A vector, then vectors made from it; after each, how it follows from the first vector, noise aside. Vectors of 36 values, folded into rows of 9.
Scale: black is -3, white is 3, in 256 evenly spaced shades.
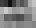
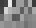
sign-scrambled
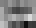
reversed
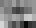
reversed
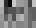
sign-scrambled
